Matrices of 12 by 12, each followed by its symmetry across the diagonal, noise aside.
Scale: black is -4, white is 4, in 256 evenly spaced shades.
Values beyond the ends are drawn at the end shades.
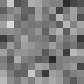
neither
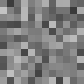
antisymmetric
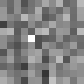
neither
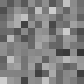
neither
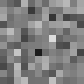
antisymmetric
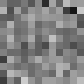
neither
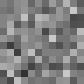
neither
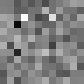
antisymmetric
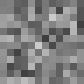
antisymmetric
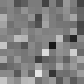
antisymmetric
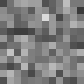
neither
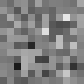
antisymmetric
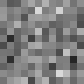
antisymmetric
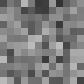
neither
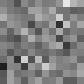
antisymmetric
